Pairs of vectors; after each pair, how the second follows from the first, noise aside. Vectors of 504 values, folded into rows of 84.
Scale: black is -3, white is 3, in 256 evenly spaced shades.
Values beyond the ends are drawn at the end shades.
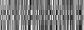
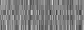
shrunk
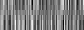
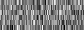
shuffled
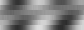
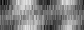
wrapped around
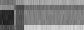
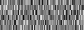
shuffled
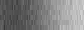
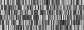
shuffled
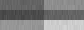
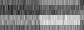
wrapped around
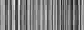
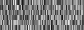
shuffled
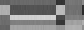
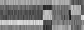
wrapped around
